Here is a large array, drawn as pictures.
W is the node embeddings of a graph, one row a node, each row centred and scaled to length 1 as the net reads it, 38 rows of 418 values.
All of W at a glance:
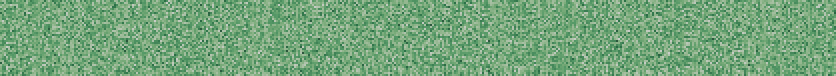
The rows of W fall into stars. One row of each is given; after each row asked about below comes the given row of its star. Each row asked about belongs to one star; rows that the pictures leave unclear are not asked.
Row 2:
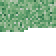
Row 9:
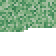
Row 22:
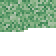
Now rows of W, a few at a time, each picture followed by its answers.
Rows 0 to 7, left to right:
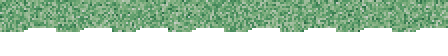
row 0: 22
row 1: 22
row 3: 2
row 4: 22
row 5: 2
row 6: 22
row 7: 22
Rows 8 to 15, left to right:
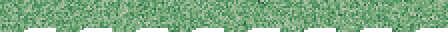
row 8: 2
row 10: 2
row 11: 22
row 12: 2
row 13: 2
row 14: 2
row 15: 9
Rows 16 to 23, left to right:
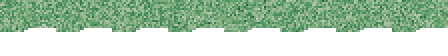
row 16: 22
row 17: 22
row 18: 2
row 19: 22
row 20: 9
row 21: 9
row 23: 9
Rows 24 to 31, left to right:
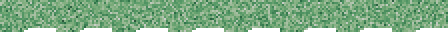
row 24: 22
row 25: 9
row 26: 22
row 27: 22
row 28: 2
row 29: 2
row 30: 2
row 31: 22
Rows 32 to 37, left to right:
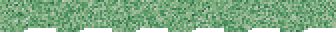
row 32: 2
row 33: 9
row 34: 9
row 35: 9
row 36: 9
